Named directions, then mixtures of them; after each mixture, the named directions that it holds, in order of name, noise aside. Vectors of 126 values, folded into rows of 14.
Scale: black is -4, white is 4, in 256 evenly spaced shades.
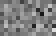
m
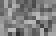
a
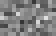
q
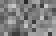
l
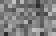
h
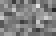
h, q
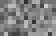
l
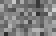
h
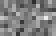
a, q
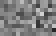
m, q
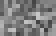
a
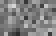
l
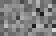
m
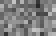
h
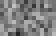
a, l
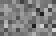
m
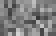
a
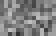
a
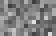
a, l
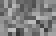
a
